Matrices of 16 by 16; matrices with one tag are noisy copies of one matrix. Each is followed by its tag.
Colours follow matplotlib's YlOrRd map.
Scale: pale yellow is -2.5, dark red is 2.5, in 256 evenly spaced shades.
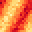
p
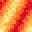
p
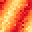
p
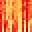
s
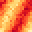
p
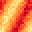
p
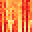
s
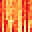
s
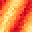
p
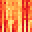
s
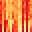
s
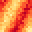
p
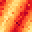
p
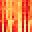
s
